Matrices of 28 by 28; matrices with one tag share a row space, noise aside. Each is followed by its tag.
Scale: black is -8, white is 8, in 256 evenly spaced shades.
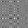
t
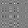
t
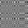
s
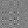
t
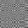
s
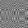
s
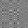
t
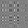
t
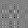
t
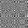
s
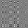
t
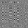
t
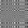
s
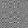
t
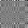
s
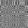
s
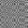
s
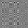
t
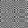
s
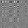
t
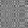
s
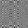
t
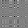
t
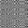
s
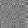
s
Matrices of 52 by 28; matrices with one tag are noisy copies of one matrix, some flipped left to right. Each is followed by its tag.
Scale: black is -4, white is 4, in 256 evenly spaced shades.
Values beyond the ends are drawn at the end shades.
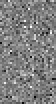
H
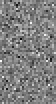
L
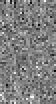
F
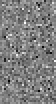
L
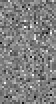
H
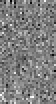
F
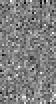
F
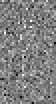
H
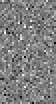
H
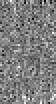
F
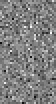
H
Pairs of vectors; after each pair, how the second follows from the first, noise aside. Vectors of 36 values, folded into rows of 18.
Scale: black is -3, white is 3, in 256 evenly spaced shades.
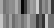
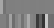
partly zeroed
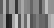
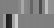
partly zeroed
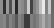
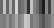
negated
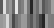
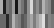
negated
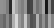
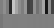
partly zeroed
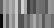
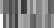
negated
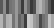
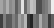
negated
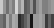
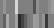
partly zeroed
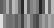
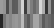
negated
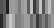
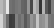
negated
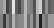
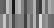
negated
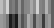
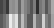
negated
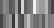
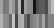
negated
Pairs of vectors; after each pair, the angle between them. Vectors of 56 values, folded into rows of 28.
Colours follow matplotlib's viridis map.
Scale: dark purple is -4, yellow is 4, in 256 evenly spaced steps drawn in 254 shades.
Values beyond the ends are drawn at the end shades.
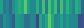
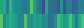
partly opposed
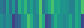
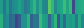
partly aligned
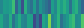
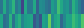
nearly parallel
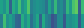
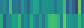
nearly opposite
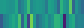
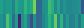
orthogonal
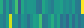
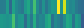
orthogonal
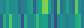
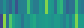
partly aligned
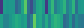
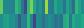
nearly opposite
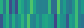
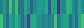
nearly opposite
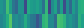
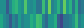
nearly opposite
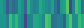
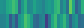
nearly opposite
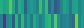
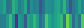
orthogonal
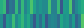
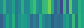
partly aligned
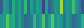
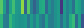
partly opposed
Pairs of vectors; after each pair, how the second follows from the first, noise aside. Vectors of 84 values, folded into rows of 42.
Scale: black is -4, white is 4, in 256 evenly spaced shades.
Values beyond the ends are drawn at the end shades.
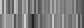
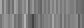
shrunk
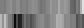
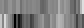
copied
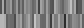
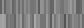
shrunk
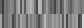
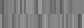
shrunk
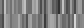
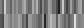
copied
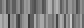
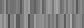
shrunk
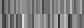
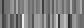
copied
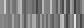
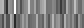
wrapped around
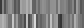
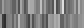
wrapped around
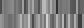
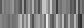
copied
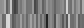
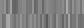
shrunk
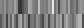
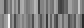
wrapped around
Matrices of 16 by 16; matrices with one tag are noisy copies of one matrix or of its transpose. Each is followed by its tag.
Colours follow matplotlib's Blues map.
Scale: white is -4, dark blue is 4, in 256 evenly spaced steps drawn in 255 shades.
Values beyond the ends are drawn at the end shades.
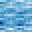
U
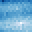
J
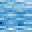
U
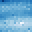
J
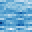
U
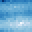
J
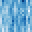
U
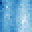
J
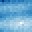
J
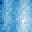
J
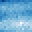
J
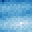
J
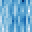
U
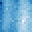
J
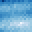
J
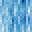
U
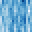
U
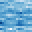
U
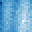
J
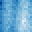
J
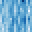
U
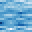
U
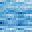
U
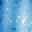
J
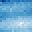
J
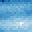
J
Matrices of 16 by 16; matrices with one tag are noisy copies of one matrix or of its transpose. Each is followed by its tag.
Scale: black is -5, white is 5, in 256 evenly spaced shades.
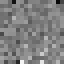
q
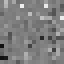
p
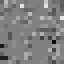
p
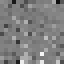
q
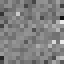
q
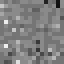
p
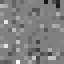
p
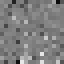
q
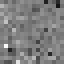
p
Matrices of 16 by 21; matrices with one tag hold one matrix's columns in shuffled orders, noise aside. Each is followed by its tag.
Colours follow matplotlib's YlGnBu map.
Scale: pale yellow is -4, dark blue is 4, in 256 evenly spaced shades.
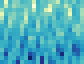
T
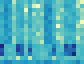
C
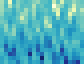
T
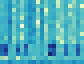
C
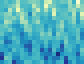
T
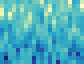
T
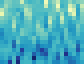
T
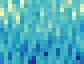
T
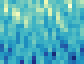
T
